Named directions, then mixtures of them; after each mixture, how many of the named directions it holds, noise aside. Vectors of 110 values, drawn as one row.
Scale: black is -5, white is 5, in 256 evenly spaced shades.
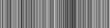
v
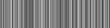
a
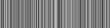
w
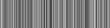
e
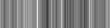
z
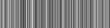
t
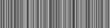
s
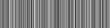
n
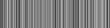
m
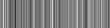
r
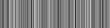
one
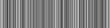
one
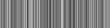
three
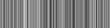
three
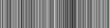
one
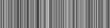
two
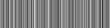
two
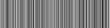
two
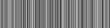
two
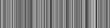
two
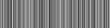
one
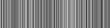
three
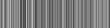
one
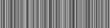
one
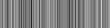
three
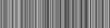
three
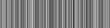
two
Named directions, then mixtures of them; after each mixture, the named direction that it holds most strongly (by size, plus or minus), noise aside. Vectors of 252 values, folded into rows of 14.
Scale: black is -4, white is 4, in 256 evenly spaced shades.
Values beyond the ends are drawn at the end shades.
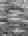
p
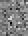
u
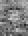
p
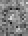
u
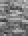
p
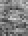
p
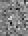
u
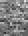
p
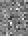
u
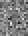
u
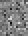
u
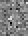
u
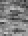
p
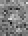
u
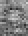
p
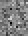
u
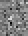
u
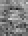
p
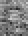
p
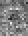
u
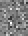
u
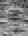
p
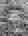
p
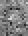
u
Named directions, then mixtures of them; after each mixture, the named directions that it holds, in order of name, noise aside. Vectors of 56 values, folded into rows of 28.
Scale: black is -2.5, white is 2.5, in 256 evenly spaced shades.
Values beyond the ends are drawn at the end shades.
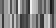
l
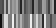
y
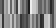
l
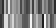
l, y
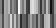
l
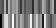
y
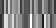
l, y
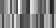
l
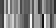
l, y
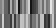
l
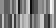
l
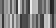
l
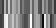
l, y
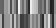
l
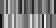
y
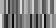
y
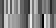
l, y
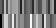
y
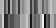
l, y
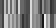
l, y
